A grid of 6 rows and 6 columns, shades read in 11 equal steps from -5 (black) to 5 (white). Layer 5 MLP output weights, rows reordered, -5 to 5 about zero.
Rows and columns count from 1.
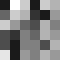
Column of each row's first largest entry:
2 2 1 5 6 1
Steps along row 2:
up down down down up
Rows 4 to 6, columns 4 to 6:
-1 2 1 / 0 -2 2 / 0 2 1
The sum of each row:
5 -2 3 -3 -6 4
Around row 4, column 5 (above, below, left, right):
2 -2 -1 1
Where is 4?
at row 6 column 1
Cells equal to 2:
6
